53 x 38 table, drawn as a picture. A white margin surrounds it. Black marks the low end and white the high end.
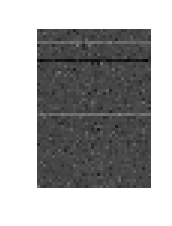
Rows 5, 11 and 29 stand out from the rest. There is no overall slope. A few values lie far out on both sides of the bulk. Overall the values sit about 30% of the way up the scale.
